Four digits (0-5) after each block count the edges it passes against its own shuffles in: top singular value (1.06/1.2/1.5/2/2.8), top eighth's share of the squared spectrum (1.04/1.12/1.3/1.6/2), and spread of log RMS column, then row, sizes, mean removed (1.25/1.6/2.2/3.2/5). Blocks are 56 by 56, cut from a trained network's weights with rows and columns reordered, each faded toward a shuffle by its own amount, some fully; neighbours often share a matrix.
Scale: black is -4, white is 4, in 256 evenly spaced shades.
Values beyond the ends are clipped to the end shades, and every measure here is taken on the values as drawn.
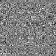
3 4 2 3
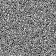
0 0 0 0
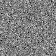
1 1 0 0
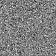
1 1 0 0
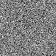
1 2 0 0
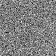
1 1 0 0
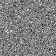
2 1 0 0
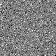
0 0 0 0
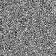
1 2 0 0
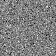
1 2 1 0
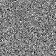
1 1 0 0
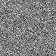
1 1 0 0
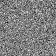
0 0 0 0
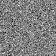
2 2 0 0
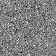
0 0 0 0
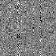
3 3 3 1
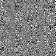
3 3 3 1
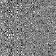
2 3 3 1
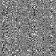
3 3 3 1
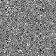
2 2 1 0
